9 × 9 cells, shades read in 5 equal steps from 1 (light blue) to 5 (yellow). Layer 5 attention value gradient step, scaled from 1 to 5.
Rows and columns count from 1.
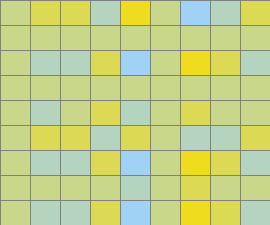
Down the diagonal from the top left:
3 3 2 3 2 3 5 3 2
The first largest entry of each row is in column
5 1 7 1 4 2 7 7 7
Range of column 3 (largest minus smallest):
2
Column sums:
27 25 26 29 22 27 32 28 26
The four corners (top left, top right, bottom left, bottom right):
3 4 3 2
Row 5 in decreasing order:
4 4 3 3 3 3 3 2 2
